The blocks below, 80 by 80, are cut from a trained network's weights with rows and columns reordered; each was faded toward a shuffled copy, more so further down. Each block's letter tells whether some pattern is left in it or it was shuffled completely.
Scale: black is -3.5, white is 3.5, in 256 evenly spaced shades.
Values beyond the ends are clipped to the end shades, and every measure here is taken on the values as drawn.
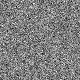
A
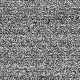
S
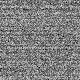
S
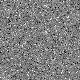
A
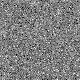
A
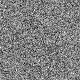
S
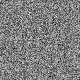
A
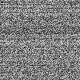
S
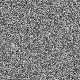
A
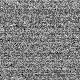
S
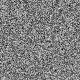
A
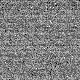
S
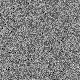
A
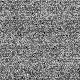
S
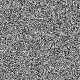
A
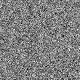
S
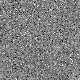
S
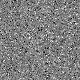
A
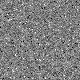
A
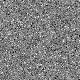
S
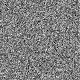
A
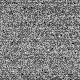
S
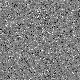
S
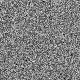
A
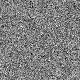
A
